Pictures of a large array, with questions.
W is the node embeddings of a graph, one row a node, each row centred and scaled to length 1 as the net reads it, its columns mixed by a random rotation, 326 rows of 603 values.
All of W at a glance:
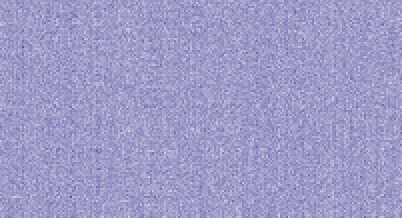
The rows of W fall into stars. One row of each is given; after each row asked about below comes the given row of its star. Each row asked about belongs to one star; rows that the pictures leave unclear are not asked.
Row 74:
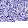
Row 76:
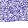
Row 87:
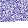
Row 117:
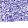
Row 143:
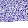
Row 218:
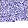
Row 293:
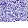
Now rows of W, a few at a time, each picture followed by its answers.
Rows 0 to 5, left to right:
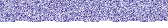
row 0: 87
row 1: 76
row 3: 218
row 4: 117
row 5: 117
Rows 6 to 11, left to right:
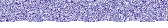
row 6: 218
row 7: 74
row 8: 76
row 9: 76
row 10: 143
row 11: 293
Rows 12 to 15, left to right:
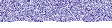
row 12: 143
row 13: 218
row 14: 293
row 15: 87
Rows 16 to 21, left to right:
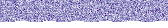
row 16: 218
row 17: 87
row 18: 218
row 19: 87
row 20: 293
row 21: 143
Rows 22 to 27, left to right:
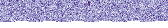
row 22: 293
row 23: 117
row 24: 293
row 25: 293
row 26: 218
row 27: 117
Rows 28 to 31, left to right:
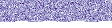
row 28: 218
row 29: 76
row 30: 218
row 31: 87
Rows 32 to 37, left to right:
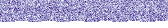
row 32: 87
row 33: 76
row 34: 76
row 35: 117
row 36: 117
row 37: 117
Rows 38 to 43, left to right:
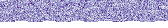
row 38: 87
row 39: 293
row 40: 218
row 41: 143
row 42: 76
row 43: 74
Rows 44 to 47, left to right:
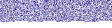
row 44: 87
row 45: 74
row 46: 74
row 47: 293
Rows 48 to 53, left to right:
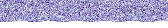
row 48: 293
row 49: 293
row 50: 76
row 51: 143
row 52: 76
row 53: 87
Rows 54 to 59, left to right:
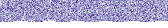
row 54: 76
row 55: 218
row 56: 143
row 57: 74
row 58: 143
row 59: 293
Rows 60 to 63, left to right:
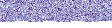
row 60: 117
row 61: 87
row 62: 87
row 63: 117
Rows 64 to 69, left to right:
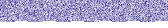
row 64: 218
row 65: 143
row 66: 218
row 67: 293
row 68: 74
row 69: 293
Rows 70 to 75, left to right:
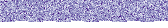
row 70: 117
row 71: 74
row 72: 87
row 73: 87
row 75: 76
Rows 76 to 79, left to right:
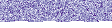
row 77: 293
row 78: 143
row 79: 87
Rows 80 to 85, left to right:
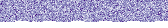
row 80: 293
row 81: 74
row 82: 218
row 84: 143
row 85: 117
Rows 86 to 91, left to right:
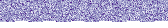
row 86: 218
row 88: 293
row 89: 117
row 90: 293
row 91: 87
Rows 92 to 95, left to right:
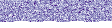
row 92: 76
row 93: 74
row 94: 76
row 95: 117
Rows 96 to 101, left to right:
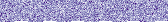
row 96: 143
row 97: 117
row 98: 117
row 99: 74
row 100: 293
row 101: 293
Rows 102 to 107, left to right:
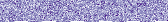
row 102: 117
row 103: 76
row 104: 143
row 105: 87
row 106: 143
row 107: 293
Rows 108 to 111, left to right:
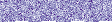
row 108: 117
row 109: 76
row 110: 218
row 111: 74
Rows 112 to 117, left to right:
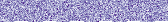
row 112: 74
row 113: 143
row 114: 76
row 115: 218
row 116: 117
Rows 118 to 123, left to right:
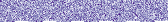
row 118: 218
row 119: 218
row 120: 74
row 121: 87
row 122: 76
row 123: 218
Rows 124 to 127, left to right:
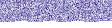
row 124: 87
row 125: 87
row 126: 76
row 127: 143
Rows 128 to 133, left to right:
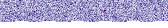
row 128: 117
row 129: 143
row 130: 218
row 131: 143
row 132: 218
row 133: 293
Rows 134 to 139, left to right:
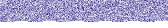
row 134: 76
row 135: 87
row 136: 76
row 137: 76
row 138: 293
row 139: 218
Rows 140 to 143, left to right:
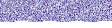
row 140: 218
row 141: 117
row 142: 76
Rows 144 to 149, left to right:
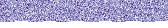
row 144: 87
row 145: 293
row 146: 76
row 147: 87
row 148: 76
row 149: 74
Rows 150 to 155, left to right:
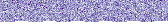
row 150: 87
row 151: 293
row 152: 74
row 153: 74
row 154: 293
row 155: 117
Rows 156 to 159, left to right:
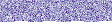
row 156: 76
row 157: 117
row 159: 76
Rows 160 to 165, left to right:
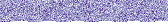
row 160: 76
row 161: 76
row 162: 293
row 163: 143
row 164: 117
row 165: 293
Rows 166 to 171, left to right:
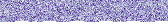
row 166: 218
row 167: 74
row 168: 76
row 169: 218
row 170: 117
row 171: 87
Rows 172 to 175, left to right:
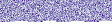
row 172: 74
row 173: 218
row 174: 143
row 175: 218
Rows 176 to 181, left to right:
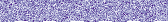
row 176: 74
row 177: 293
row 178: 87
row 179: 76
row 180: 87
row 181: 143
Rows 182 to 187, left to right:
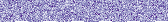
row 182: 87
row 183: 143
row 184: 117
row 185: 293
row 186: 74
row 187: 293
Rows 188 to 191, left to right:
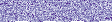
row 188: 293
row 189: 74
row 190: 143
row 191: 218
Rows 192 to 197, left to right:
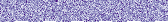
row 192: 74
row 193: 218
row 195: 117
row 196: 87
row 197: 74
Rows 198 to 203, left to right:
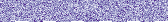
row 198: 293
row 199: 218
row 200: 87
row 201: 117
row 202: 293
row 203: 74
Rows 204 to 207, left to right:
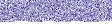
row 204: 76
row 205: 218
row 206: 74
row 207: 218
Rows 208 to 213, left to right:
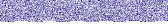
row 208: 143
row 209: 218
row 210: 76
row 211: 117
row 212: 143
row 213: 293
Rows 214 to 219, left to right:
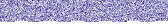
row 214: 218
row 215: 76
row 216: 87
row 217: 143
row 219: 87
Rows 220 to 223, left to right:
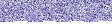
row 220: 76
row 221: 87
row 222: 293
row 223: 87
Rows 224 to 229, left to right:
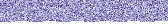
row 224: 293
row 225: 143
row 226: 143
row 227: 143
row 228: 74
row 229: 218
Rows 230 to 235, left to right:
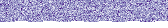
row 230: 293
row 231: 87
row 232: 74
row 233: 143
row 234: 143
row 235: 293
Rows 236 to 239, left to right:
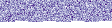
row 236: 87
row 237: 143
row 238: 218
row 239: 117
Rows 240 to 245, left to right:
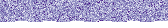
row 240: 293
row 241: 74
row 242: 76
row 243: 293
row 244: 218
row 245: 143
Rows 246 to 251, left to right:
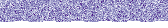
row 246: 76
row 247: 87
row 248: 87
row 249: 74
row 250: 117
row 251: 143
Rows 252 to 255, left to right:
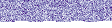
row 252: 218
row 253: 74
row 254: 293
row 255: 76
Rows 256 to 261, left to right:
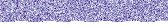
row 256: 87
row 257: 87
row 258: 218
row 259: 293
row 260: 76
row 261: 218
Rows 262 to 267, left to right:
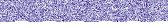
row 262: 218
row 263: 143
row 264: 74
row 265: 293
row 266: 143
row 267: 74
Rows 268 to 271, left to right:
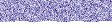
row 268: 87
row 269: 76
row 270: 143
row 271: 74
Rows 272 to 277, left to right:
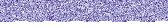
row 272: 293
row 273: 74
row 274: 74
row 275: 117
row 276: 218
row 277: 218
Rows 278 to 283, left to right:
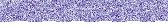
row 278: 76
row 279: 143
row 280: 74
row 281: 143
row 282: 143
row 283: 87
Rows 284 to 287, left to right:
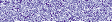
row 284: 117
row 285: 143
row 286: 293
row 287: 143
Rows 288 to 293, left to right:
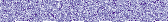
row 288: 293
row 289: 74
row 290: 117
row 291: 87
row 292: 143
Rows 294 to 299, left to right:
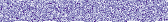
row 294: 76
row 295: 76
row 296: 76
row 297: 143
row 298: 218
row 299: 117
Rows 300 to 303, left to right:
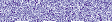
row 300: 218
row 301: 74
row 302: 218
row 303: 293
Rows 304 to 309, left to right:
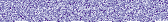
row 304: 218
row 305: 143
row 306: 117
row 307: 143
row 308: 293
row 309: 218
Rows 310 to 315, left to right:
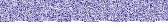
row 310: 293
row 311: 74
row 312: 117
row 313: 293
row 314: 117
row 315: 218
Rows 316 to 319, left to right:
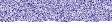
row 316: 143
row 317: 293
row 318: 143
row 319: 74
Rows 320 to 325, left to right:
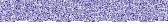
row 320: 87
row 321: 87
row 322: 74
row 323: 293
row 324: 87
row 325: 293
